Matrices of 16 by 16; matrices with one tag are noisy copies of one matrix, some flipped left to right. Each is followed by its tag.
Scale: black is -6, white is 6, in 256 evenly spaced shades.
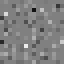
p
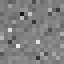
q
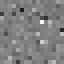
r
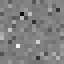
q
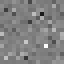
q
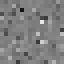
r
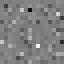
p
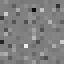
p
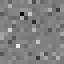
q
